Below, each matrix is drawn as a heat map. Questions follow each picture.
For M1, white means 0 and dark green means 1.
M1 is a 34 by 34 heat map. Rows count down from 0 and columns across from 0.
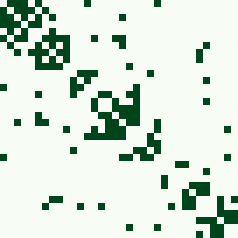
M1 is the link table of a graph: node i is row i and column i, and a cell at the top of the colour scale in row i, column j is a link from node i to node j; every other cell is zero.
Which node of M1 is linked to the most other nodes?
node 5
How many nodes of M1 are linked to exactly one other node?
2
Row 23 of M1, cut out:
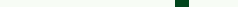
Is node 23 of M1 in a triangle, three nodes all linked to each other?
no
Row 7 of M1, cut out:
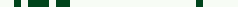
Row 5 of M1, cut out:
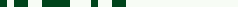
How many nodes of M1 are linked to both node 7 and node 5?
4
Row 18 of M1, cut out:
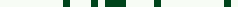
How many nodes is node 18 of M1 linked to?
7
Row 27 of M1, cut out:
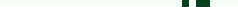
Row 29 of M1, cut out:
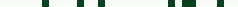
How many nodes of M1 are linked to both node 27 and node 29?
1
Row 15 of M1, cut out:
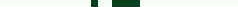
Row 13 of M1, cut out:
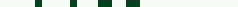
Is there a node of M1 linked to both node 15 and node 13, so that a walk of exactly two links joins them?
yes
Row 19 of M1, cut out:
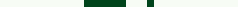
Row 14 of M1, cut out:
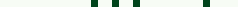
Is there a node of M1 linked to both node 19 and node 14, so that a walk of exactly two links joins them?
yes
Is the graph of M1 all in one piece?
yes
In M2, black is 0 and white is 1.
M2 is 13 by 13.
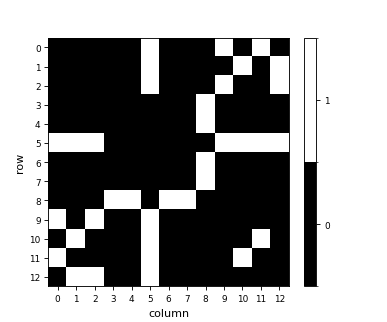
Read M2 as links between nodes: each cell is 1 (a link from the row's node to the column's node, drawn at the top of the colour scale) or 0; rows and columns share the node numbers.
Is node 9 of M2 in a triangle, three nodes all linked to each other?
yes
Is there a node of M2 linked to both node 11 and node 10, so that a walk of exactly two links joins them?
yes
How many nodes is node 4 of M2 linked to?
1
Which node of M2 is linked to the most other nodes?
node 5
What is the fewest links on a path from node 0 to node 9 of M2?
1
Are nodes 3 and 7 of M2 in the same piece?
yes
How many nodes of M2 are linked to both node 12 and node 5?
2
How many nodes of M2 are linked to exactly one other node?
4
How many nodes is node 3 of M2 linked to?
1
